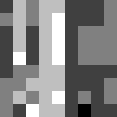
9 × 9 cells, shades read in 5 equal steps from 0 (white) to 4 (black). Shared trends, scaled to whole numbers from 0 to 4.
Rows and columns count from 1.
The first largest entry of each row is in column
1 6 1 1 1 1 6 6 7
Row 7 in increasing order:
1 1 1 2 2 2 3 3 3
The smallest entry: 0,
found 7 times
